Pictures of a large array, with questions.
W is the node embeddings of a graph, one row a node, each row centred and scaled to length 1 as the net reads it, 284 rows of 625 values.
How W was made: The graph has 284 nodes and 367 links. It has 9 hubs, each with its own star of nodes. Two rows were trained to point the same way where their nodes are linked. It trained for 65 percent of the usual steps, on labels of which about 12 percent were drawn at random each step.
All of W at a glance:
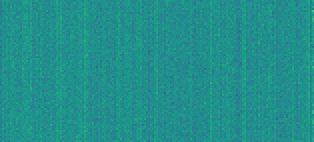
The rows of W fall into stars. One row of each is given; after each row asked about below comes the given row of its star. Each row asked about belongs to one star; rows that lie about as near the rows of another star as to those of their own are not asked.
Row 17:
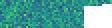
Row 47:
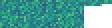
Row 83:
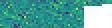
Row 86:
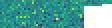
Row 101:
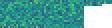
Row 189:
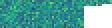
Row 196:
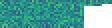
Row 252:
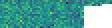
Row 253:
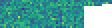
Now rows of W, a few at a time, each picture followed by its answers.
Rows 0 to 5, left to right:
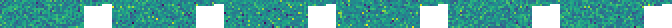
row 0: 86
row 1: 252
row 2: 196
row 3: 17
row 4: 253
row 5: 83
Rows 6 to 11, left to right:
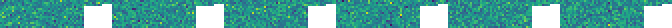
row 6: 86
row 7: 83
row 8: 83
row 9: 47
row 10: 196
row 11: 86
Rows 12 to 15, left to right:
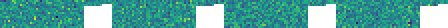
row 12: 101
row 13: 196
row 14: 47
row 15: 47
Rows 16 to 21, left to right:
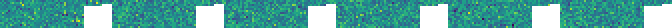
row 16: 196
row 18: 83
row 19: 86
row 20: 47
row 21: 47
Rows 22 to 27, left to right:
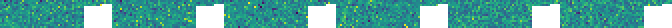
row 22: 189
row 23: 196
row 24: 17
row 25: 252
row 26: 196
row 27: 252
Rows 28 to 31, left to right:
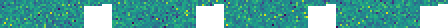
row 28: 253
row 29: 47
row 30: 17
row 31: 253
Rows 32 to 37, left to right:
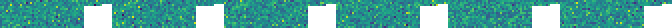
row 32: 101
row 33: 86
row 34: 86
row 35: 189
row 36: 47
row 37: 17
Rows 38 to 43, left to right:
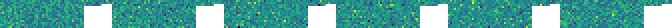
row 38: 47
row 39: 86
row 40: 101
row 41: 83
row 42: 17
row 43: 47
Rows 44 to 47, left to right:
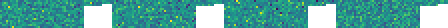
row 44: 83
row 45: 86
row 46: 253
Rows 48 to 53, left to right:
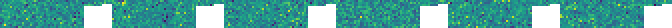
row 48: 252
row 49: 47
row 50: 196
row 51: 83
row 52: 86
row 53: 189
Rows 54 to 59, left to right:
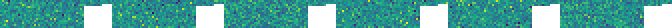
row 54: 196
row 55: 252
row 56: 47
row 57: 83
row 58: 101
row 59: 86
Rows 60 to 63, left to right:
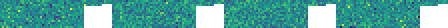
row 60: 252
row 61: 253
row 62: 253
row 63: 83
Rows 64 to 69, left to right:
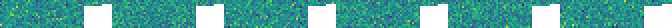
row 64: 17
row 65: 47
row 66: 83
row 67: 17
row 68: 189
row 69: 253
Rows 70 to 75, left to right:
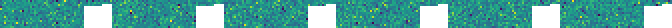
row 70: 253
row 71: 252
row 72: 86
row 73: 86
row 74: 253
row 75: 253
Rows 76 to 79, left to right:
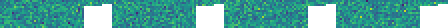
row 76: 253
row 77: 47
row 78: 17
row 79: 17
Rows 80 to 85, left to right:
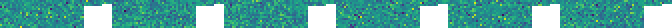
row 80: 17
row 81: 101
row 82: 86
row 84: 47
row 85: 189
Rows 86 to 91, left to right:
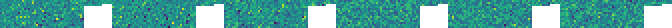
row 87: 252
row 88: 189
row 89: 253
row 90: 83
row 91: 17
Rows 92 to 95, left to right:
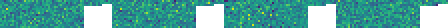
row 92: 86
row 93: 196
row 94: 253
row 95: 83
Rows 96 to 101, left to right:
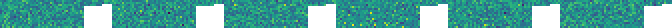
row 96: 252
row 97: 189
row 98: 101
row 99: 196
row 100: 47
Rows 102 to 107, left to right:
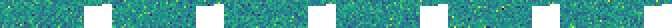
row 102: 189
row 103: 253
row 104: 101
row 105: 86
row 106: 17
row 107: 101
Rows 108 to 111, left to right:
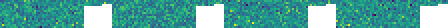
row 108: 17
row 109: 86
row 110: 101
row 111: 253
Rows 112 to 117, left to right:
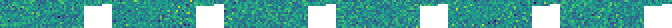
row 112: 189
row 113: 196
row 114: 83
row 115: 17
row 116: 196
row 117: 189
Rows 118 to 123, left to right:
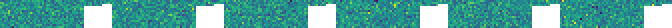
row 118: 47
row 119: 196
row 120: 86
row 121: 189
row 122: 189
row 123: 17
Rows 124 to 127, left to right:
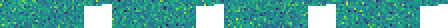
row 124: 189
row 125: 47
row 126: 253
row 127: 47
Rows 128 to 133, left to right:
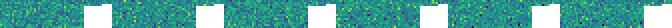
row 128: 17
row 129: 47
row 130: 253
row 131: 189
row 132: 101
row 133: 252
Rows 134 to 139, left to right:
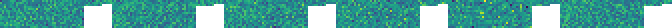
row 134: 83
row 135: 189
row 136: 252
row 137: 252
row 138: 101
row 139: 252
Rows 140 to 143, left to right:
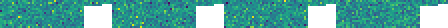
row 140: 86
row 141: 86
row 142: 86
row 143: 196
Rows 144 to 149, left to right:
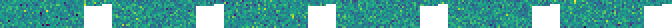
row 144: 252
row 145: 196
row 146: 86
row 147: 252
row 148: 196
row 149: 101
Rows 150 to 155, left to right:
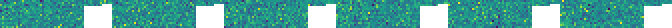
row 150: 189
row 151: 253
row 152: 86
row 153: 189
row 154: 196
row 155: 17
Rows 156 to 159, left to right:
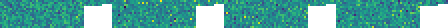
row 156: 196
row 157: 101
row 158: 86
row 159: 196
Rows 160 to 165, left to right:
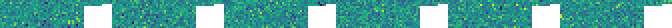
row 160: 196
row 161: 86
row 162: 253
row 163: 196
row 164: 83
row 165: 189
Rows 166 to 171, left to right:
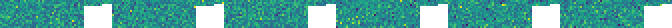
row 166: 252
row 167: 83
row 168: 196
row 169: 253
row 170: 83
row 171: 101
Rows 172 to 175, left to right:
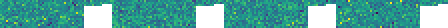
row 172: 196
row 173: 196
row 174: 196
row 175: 253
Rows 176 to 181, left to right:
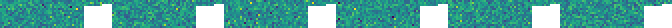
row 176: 189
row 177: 86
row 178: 47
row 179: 83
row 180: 189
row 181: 101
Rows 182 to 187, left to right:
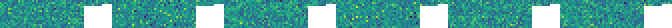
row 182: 196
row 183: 86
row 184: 253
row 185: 252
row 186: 196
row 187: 252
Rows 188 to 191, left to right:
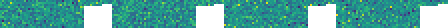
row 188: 196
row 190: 101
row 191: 17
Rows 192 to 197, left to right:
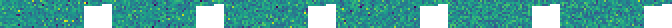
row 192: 83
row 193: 83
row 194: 83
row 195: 189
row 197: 17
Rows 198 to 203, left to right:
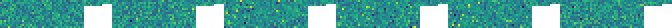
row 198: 86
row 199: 196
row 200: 86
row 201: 17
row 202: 101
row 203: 253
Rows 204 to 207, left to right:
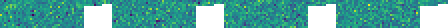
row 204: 189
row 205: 196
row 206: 252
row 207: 83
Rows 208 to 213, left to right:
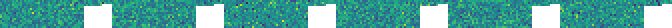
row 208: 189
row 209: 86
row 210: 86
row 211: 47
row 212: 101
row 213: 47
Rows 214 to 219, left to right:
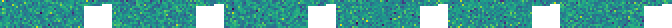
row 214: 17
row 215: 17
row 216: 83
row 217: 252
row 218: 253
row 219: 252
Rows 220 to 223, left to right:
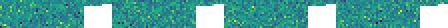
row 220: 252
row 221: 189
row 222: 196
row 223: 196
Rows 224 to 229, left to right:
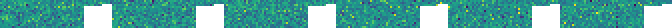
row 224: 189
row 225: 47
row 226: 189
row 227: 101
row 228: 252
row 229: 253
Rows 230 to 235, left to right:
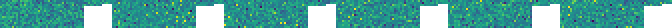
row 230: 252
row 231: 83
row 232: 17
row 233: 83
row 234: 83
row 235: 252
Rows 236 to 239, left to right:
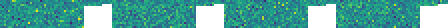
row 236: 101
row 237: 47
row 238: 189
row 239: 189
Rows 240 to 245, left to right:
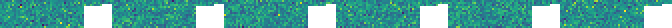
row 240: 252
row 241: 253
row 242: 86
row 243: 189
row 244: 47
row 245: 101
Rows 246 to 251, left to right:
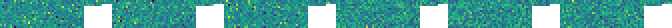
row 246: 101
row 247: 189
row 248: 17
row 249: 47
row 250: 47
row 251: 47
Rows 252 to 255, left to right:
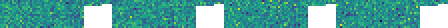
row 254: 189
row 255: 196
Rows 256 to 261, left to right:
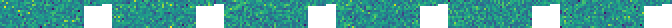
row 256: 83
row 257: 189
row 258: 86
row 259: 189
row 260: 83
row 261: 86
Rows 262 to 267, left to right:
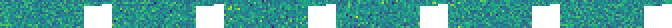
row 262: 17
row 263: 196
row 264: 189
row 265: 86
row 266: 47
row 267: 83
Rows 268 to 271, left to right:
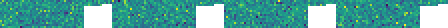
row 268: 189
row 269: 47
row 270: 86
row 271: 252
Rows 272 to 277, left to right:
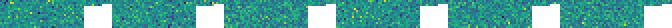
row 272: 47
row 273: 252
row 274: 83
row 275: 47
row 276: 17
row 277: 196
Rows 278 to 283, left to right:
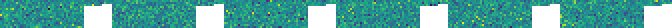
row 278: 17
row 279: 86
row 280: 83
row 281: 189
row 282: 196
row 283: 189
